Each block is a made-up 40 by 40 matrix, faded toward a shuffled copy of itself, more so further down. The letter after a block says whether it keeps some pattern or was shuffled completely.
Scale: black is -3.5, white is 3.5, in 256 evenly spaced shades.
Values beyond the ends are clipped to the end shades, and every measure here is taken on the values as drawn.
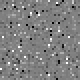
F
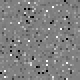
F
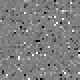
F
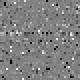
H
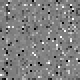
H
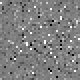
F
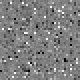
H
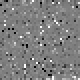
H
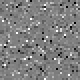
H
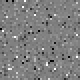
F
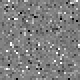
F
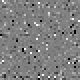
H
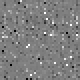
H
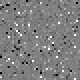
F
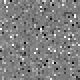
F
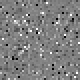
H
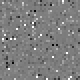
F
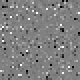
H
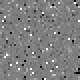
F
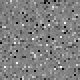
F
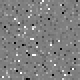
F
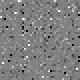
H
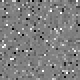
H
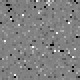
F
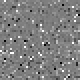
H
